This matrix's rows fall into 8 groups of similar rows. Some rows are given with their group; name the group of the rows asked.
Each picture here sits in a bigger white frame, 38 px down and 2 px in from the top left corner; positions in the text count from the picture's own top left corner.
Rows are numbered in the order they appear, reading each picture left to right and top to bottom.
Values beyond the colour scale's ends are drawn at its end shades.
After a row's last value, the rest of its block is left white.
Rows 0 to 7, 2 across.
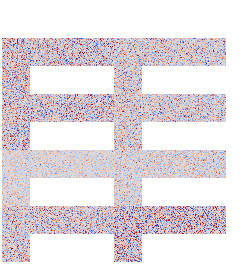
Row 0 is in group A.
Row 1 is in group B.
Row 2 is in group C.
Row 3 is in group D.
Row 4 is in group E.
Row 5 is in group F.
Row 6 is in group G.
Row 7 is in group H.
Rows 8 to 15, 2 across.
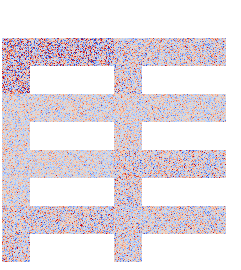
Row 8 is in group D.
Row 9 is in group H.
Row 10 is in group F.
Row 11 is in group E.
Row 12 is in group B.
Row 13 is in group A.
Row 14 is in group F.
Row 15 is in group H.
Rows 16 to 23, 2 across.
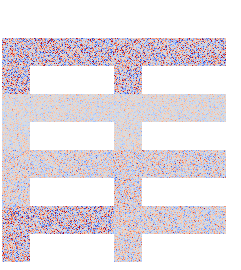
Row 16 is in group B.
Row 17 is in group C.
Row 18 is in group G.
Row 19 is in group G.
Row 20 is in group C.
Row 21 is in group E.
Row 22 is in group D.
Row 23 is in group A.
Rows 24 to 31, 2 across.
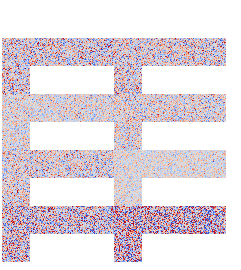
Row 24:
F
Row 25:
F
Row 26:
C
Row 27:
A
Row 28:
G
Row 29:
F
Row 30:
B
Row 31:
A
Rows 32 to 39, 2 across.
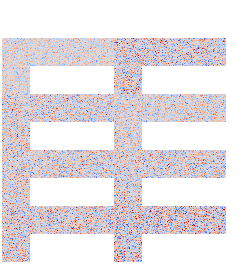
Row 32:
H
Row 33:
B
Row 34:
G
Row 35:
H
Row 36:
A
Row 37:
F
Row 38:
D
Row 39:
F
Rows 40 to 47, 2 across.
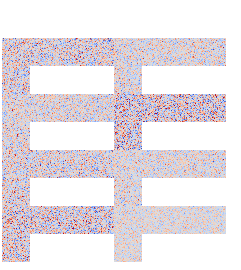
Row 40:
C
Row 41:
F
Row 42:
G
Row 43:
H
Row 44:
E
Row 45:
F
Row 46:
D
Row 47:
D
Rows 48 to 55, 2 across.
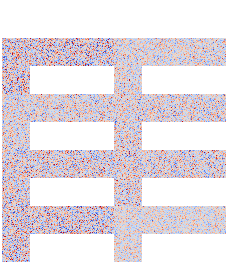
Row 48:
G
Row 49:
F
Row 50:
H
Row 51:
E
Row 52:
H
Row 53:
A
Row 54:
A
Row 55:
E
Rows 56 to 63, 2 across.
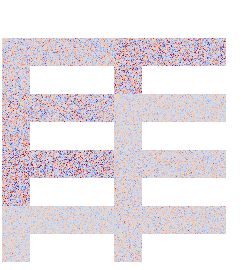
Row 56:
H
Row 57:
D
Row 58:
C
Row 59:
H
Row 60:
C
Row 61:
H
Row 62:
H
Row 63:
G
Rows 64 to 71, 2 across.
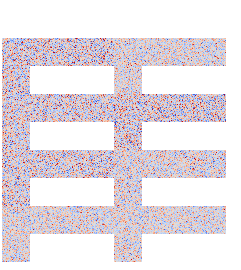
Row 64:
H
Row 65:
A
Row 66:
H
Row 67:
E
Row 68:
F
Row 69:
F
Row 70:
A
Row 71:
B
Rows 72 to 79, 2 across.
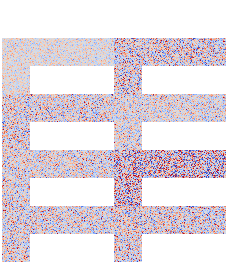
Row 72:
D
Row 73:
B
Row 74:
E
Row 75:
B
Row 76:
F
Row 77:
A
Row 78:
B
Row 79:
A
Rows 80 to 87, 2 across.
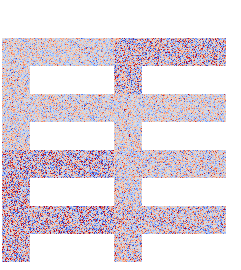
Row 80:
B
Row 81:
H
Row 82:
B
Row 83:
G
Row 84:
B
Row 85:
H
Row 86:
A
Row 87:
D
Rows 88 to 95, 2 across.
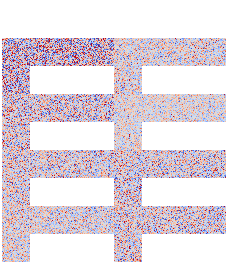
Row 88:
H
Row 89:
F
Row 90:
D
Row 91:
G
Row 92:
D
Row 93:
E
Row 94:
D
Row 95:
G
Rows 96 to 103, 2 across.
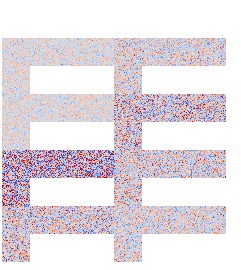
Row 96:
A
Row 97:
D
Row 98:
C
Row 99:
C
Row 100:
F
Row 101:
E
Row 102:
G
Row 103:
F
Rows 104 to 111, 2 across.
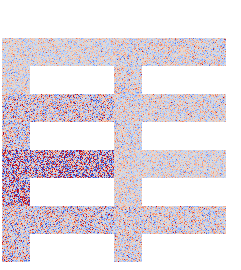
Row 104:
B
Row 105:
F
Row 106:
H
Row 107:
H
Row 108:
G
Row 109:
D
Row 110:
F
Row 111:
A
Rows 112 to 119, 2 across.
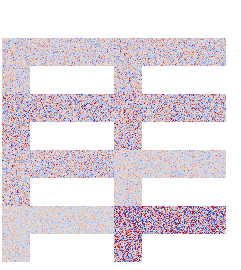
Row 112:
H
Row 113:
G
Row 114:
B
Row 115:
A
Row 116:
G
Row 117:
A
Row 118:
E
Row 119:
A
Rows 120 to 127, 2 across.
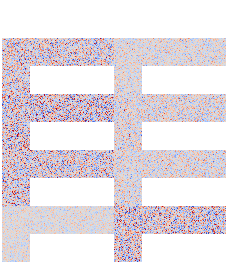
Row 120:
D
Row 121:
H
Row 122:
G
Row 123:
G
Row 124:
E
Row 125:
F
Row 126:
C
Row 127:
A
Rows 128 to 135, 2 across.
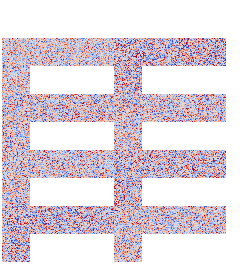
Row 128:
E
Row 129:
C
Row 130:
H
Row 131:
D
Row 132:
A
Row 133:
F
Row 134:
B
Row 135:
B
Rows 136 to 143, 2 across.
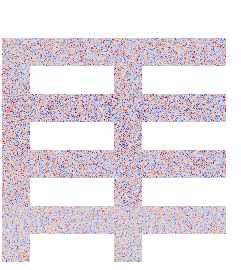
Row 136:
F
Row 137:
F
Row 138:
D
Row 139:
B
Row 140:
A
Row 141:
B
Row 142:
G
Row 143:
H
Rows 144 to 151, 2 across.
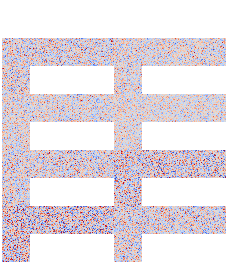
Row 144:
B
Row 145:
F
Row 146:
A
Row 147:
D
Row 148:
H
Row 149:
E
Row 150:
A
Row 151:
B
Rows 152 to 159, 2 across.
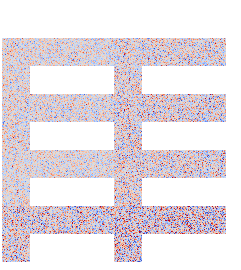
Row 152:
D
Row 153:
G
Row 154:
E
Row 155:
G
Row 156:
G
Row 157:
D
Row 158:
A
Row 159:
H
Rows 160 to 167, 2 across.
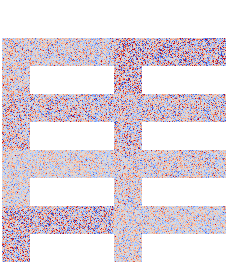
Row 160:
D
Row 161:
D
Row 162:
D
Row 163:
E
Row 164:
B
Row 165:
A
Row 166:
D
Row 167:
B
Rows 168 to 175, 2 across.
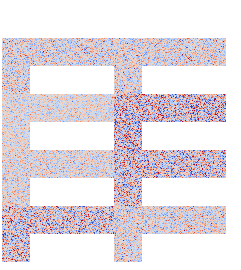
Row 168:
B
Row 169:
H
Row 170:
D
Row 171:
E
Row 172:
E
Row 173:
B
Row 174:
E
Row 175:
H
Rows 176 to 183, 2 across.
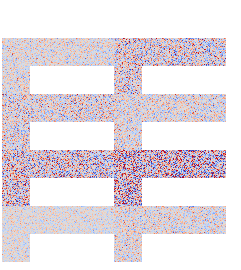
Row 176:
G
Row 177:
A
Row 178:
C
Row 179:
F
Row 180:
A
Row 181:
A
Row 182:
B
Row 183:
A
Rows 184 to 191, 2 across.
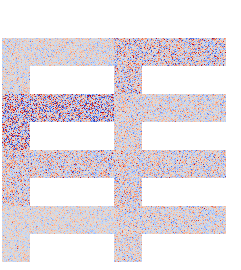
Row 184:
G
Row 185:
A
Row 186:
B
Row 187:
D
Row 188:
D
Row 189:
E
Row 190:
G
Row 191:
A
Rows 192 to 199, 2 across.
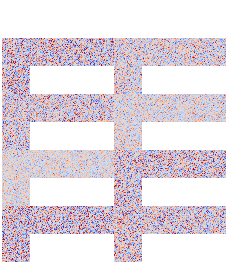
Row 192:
B
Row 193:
F
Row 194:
H
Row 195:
F
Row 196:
A
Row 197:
F
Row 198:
E
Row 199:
D
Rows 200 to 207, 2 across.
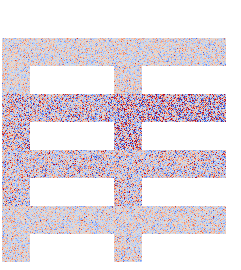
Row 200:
C
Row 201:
E
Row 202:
D
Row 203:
G
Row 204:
H
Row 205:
F
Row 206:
E
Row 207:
F
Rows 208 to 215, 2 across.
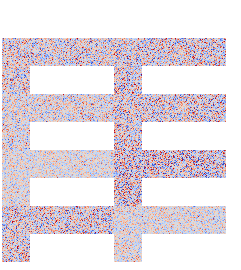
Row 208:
C
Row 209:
F
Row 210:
F
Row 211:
F
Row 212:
B
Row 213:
B
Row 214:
G
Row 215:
B
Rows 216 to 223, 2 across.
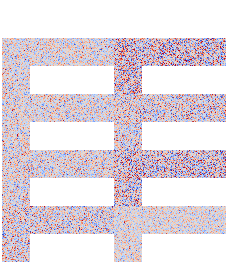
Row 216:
F
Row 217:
D
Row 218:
G
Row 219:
C
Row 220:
C
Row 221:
C
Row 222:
E
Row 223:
G
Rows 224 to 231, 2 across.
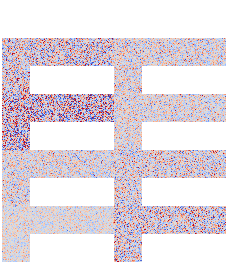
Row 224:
G
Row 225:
D
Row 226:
C
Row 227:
A
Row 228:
B
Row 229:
H
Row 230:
C
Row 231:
F
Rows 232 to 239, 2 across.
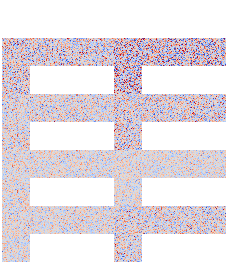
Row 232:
A
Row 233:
E
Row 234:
G
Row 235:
F
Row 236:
G
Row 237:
C
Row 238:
C
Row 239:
H
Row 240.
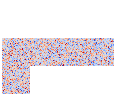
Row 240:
D
